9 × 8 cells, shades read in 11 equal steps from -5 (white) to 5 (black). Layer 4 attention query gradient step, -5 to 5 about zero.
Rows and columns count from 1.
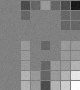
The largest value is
4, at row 1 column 8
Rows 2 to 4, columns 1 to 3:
0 0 1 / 0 0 0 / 0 0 0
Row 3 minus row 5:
0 0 1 0 -1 0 2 2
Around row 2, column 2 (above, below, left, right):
0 0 0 1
